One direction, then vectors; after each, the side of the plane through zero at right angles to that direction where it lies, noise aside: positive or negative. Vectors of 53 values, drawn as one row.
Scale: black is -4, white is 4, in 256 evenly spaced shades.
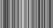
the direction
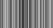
negative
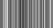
negative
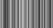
positive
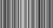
positive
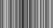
negative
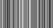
positive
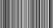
positive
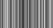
negative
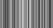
positive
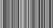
positive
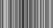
negative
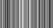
positive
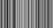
positive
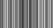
negative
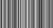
positive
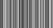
negative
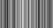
positive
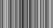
negative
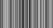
negative
